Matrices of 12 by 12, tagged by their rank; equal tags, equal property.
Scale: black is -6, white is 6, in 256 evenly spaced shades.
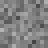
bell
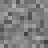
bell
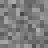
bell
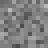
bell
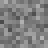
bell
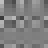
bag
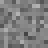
bell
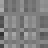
bag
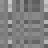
bag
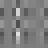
bag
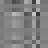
bag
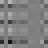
bag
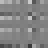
bag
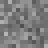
bell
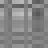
bag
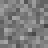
bell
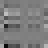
bag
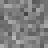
bell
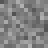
bell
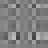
bag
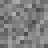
bell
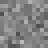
bell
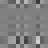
bag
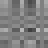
bag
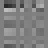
bag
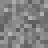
bell
